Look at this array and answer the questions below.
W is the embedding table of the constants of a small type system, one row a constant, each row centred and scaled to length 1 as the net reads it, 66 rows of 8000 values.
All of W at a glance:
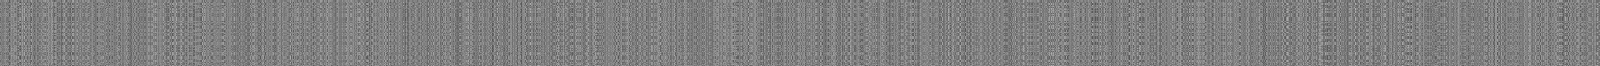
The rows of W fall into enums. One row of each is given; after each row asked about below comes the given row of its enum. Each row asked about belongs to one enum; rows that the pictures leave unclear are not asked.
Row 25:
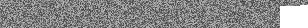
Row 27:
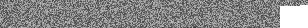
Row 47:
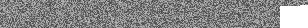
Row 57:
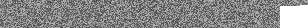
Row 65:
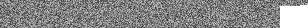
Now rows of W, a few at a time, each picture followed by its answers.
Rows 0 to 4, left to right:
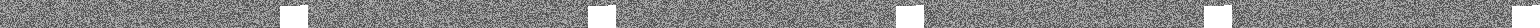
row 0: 47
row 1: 47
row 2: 57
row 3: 27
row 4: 27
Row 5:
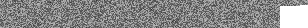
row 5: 57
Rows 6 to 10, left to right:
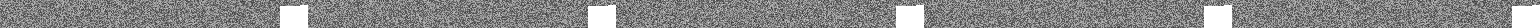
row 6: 25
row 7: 47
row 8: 65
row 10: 25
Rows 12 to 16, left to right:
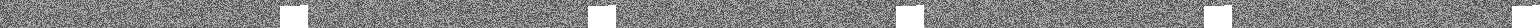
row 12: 27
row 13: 47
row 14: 25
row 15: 47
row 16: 25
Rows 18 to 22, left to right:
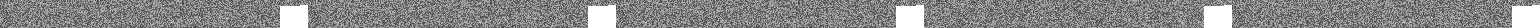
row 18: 27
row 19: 27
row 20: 27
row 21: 57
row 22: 27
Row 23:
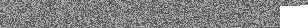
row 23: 47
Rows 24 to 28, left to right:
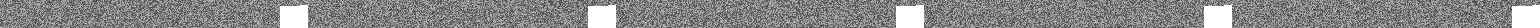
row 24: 57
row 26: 27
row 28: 25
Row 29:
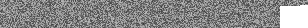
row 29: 47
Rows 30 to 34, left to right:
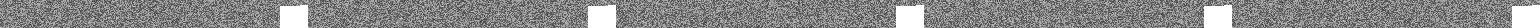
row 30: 57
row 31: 57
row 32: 27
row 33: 47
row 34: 57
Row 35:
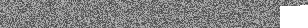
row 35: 47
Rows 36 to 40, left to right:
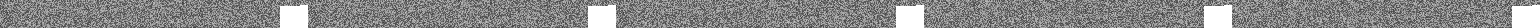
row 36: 27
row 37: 27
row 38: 27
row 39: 47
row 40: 47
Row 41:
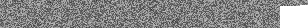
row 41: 57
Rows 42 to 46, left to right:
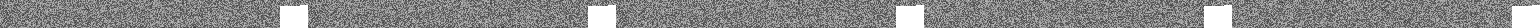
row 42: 27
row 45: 47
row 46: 57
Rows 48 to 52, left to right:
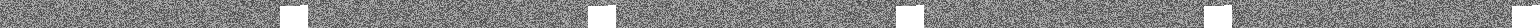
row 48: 25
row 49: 57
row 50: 25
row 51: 47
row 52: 27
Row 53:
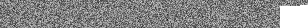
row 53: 65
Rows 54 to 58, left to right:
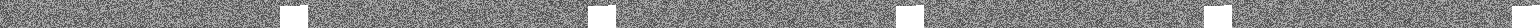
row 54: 27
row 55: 25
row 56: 57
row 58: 57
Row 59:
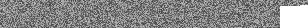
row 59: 47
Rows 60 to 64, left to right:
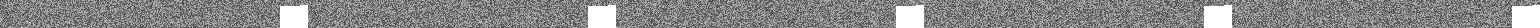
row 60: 27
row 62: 57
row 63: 25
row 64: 47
